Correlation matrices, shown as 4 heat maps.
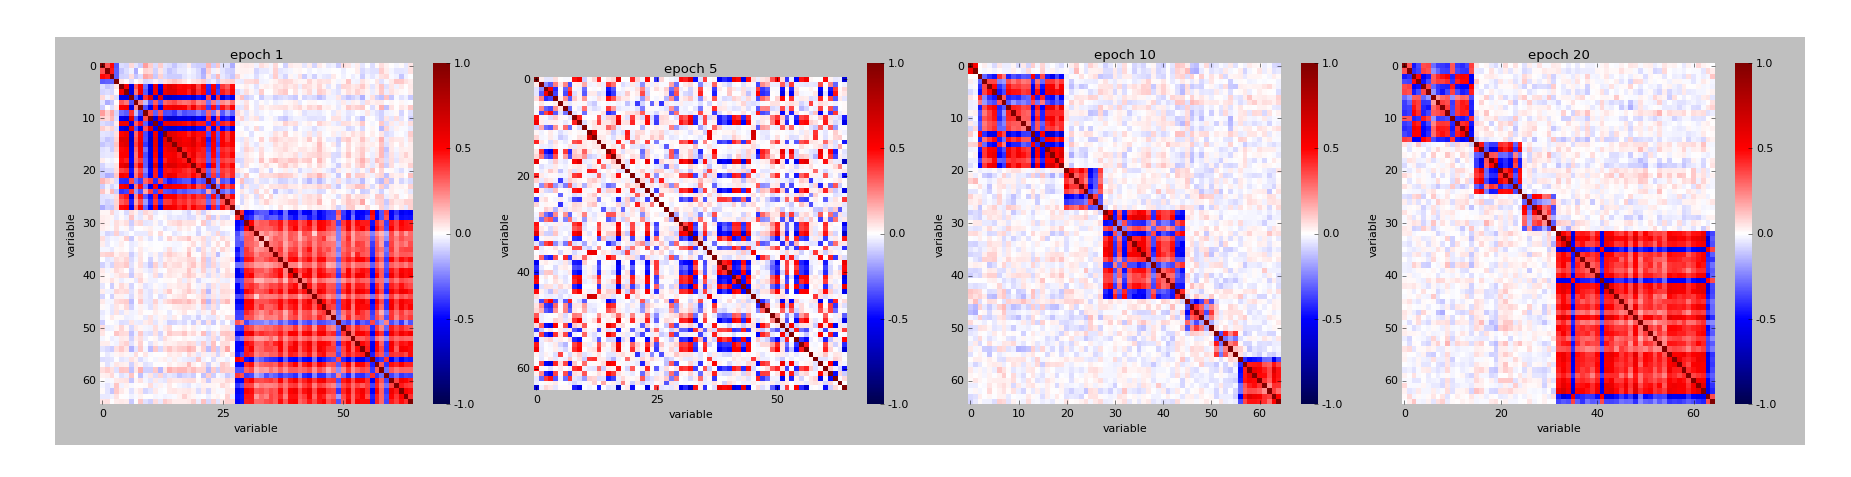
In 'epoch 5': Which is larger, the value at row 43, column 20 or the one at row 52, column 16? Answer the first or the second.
the second
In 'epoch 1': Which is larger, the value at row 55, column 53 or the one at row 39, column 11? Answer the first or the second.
the first
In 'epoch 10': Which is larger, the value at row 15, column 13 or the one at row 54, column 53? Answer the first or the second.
the first
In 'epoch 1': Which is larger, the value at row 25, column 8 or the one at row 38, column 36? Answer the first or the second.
the first
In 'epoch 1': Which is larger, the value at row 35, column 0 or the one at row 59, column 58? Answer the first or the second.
the first
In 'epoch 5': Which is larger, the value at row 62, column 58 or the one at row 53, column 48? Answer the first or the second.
the second
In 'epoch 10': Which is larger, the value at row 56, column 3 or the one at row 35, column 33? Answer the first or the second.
the second
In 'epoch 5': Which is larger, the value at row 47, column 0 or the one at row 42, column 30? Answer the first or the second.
the second
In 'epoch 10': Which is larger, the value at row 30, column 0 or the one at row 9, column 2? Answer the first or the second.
the first
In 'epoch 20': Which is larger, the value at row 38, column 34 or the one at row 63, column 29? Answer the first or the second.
the first
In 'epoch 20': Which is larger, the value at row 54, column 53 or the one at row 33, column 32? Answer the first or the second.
the second
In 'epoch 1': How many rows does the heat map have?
65
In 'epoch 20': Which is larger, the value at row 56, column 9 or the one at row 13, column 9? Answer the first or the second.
the second
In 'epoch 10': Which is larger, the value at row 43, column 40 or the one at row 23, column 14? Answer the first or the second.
the second
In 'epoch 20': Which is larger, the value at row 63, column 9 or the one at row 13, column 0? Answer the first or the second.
the first
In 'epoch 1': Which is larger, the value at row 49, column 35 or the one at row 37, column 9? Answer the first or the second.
the second
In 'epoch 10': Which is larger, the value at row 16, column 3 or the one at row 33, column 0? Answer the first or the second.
the first
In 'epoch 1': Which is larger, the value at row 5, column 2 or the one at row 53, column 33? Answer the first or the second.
the second
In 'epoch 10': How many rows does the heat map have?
65
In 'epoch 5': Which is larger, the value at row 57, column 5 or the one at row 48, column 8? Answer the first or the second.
the first
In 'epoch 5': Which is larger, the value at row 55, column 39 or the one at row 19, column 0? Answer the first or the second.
the second
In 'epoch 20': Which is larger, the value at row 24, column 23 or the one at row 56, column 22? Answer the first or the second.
the second
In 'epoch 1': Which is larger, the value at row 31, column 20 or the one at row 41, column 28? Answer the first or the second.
the first
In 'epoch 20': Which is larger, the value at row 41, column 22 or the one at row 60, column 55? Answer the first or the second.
the second
